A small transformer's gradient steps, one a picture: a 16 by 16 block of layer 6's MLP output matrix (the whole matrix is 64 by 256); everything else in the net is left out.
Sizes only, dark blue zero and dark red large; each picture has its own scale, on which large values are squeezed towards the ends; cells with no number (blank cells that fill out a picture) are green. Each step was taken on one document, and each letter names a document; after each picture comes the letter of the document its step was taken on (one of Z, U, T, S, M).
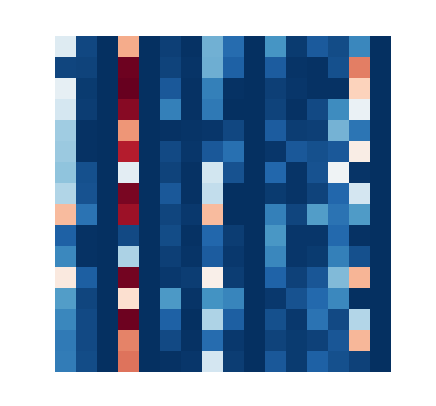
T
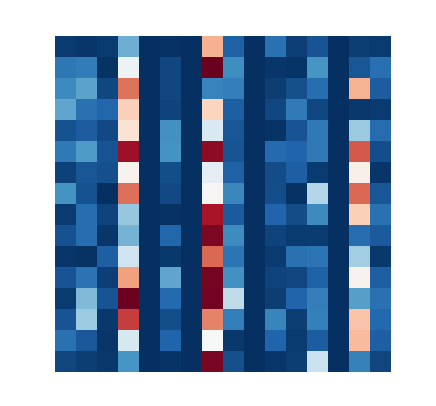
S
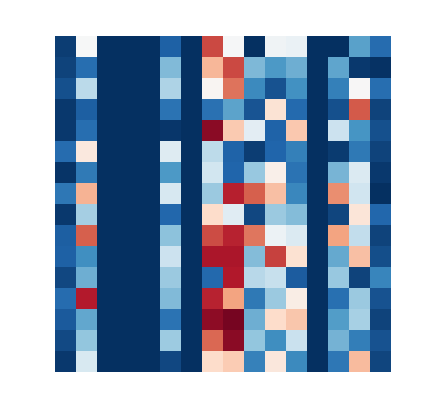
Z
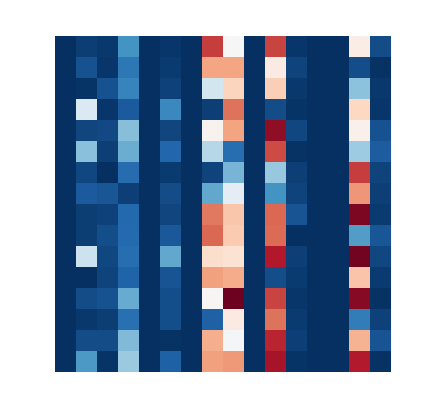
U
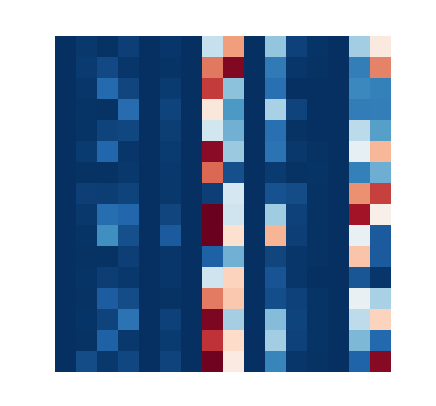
U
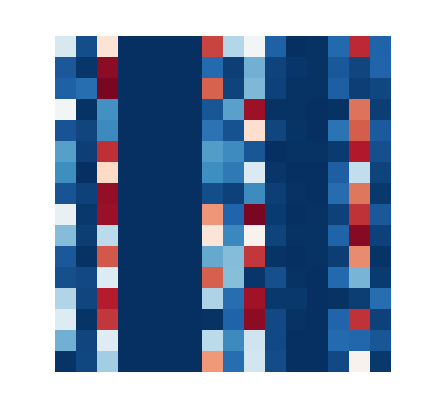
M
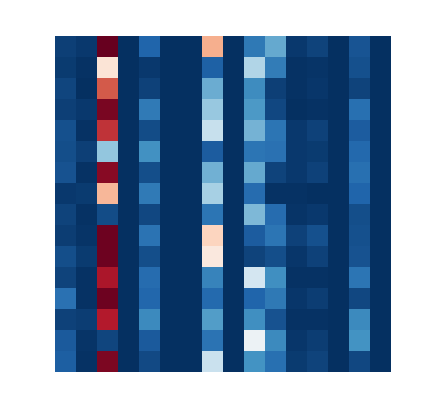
M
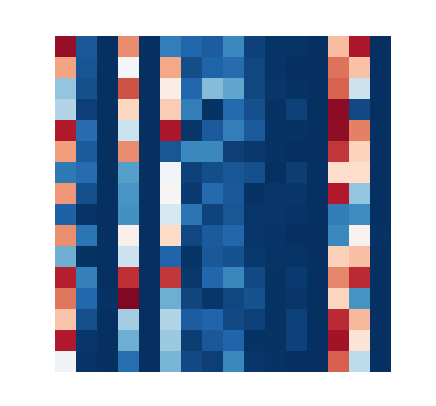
T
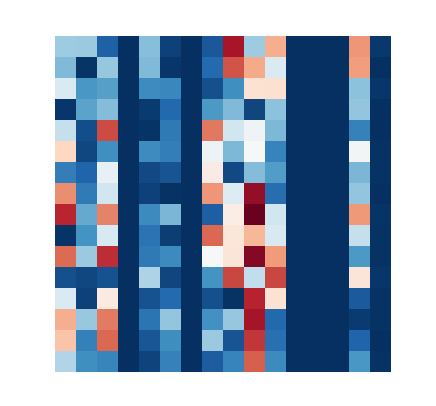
M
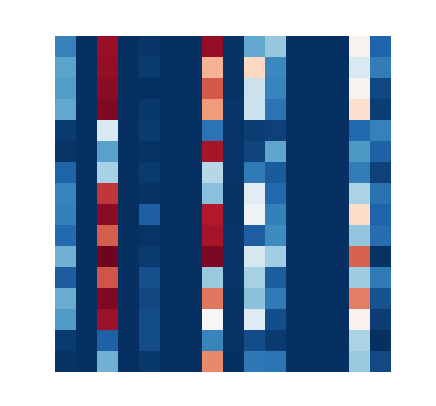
M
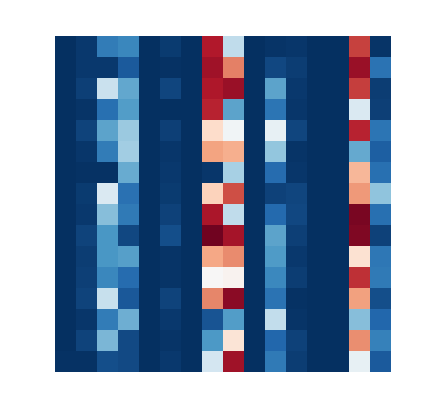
U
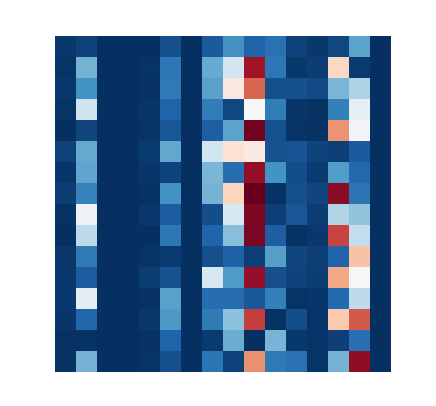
Z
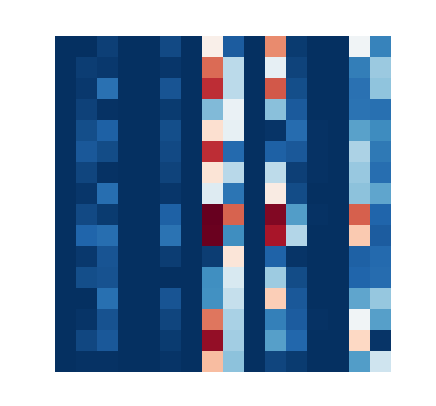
U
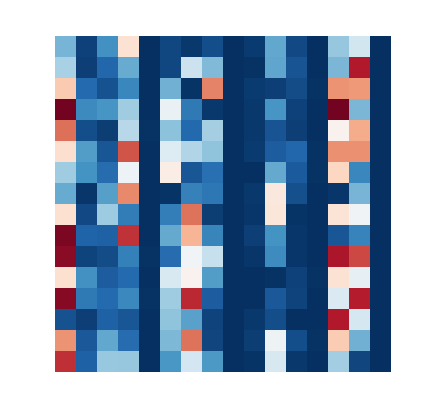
T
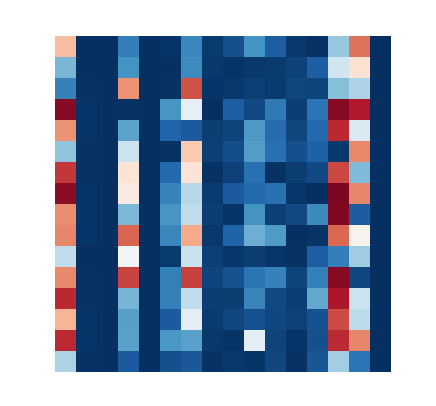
T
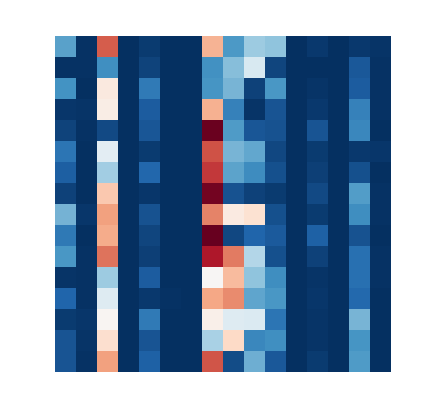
M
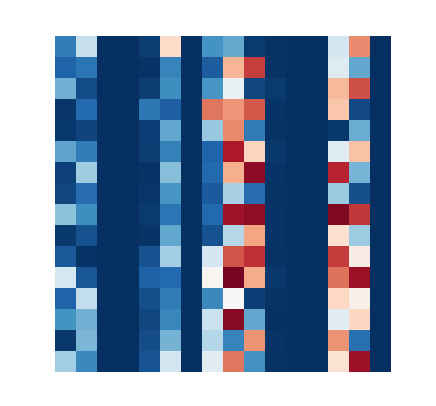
Z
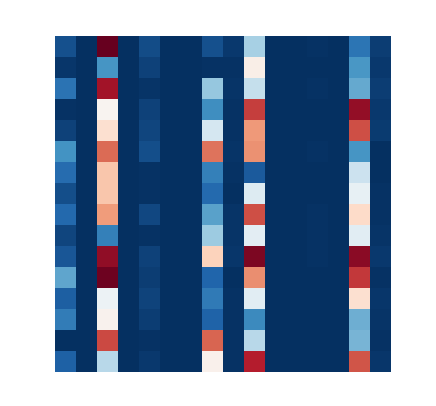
M
